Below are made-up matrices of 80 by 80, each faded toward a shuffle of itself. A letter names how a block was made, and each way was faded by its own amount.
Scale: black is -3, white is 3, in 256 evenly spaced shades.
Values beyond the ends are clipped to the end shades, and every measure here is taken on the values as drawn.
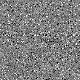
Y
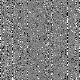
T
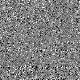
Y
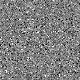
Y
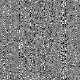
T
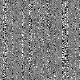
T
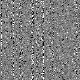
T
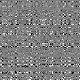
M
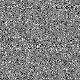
Y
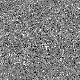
Y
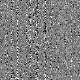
T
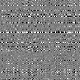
M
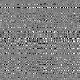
M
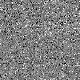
Y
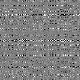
M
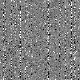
T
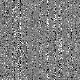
T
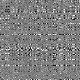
M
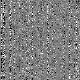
T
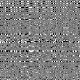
M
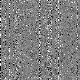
T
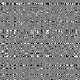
M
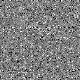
Y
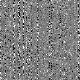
T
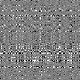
M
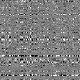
M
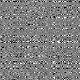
M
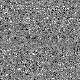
Y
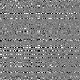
M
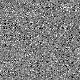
Y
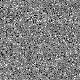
Y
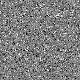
Y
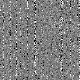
T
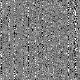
T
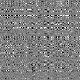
M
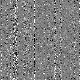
T
